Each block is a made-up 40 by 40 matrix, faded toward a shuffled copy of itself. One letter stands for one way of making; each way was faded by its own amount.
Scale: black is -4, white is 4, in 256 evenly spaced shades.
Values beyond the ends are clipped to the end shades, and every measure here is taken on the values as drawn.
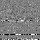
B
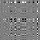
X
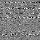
B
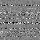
B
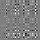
X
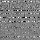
B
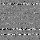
B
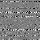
B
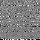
B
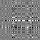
X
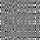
X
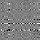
X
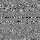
B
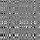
X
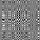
X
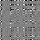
X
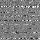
B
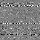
B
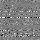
B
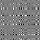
X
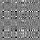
X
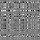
X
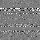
B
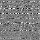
B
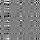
X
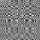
X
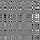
X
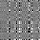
X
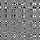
X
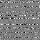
B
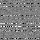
B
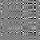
X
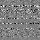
B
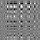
X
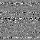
B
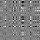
X
